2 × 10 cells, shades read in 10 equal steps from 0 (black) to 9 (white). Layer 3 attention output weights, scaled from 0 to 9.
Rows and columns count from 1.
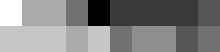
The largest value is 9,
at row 1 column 1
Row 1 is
9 6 6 4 0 2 2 2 2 3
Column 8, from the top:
2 5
